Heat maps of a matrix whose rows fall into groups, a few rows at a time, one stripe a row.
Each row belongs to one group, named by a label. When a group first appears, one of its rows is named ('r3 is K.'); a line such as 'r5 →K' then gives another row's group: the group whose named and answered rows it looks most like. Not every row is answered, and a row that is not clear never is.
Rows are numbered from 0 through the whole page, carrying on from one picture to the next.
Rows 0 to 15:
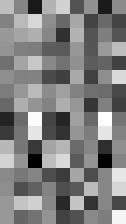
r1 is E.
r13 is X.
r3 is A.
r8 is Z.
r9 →Z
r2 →E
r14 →E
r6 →E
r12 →A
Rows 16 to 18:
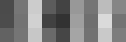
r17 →Z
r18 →Z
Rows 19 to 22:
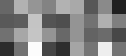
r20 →Z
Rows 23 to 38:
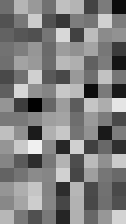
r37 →E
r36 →E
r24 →Z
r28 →Z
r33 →E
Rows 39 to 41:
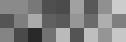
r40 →Z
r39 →A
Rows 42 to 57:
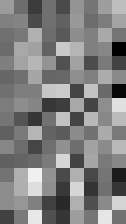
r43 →A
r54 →E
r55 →E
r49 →A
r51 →Z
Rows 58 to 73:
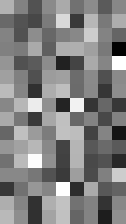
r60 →X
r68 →E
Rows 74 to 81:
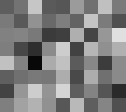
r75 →X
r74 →Z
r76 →A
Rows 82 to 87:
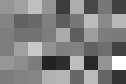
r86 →A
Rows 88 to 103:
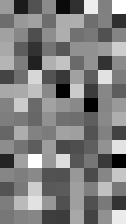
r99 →E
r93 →Z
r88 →X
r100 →A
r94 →E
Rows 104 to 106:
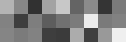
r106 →A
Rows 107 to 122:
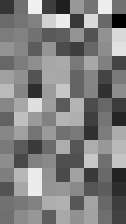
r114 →E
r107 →Z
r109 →A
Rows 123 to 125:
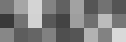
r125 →X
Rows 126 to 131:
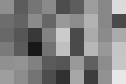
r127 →X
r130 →A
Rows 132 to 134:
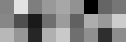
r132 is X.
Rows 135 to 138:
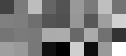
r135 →Z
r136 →A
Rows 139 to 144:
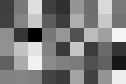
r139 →Z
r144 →A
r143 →E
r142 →E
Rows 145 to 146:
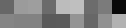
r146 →A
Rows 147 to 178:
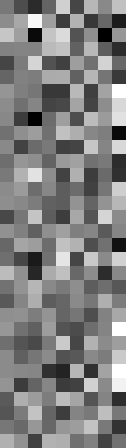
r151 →Z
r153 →A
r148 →E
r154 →A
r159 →E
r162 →Z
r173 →A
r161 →A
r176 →Z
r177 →X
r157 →X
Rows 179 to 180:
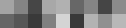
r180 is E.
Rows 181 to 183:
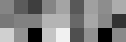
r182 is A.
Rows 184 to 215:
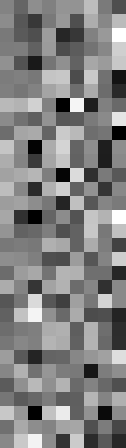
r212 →X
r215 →E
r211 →E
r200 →X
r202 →A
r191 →E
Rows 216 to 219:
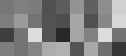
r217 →A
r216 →A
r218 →Z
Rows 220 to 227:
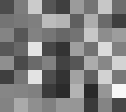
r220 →Z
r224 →X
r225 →Z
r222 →X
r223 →Z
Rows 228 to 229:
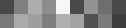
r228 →E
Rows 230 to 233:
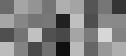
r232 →Z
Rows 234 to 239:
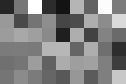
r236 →E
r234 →Z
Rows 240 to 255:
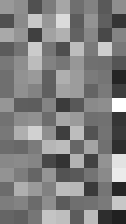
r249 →E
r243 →Z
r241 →E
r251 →A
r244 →E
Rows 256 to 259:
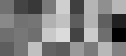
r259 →Z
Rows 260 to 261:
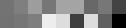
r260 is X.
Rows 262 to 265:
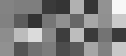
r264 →E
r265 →X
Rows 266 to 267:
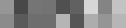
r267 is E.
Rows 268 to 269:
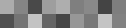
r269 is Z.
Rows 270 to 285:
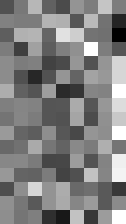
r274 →A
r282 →X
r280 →Z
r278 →A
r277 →A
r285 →A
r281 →A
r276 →X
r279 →X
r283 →E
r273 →X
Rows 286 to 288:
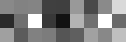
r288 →X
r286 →A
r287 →Z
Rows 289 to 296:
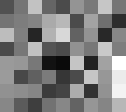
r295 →A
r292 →Z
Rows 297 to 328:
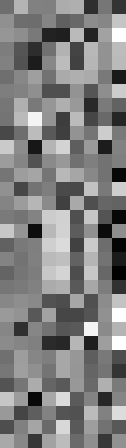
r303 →A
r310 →X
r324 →Z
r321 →A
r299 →A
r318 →A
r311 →E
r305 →E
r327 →E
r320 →X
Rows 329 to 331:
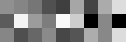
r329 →A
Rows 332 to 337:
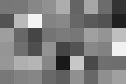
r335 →X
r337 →A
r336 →E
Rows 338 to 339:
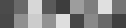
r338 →Z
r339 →E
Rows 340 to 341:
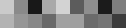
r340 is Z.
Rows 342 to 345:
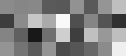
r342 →A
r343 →E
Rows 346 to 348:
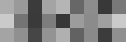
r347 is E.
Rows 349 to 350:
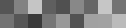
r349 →Z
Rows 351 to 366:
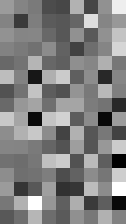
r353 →A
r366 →Z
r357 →Z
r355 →Z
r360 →E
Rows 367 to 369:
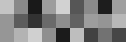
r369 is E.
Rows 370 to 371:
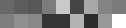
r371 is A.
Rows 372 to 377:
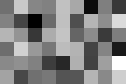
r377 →X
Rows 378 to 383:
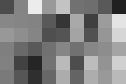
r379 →A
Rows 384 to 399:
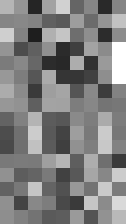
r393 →Z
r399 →A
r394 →Z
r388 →A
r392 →Z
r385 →A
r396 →X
